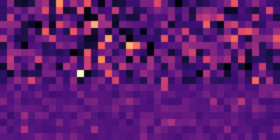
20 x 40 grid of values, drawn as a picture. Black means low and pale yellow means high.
Overall the values sit about 30% of the way up the scale. A horizontal seam about 60% of the way down splits the table, and the bottom part is calmer. Fine speckle covers the field. There is no overall slope.
